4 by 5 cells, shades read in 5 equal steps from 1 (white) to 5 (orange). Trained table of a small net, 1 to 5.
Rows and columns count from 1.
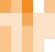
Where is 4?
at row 1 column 1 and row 2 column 3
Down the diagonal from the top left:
4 2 3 2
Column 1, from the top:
4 2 3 3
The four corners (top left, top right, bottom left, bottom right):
4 3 3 1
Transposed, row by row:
4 2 3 3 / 3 2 2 2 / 5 4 3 3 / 1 2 2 2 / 3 2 2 1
